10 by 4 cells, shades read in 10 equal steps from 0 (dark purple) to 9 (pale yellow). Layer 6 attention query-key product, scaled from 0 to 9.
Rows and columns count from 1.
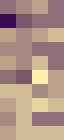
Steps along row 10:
up same same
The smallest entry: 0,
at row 2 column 1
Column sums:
49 54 60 53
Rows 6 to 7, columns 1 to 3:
4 3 9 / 7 7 5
